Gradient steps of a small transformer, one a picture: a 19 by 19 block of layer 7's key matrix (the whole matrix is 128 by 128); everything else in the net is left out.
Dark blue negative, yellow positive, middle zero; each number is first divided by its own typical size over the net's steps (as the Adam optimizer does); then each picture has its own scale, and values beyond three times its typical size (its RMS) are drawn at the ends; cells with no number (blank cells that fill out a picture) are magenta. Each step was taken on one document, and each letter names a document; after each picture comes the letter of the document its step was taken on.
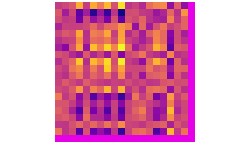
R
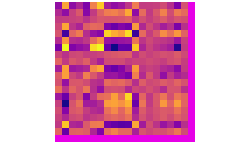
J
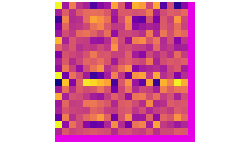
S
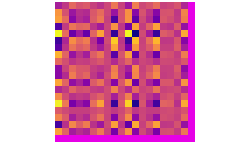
S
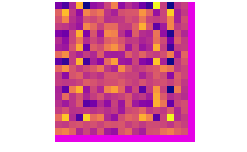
R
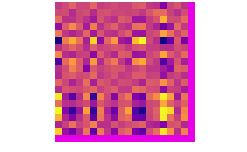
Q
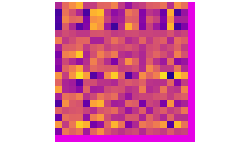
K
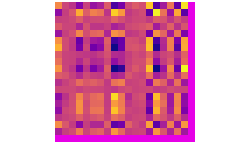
J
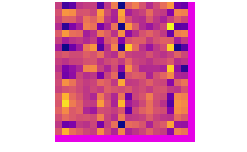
J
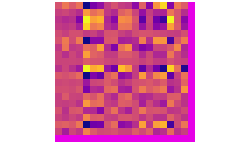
J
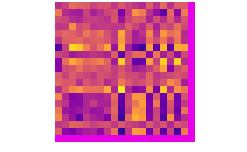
R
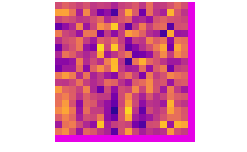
K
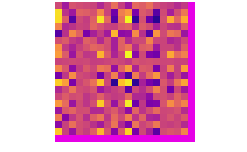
S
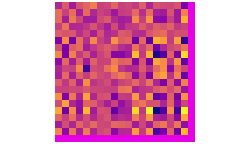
Q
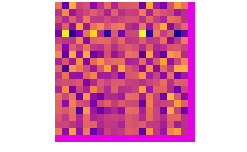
Q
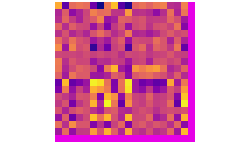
S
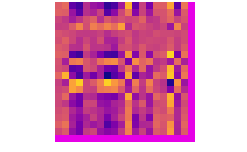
K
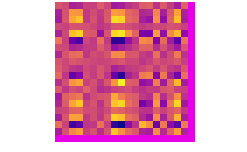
S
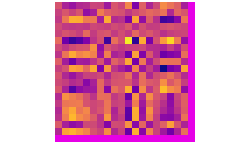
Q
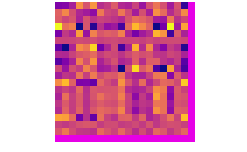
R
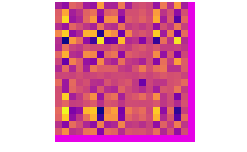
Q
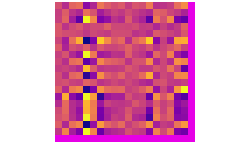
Q
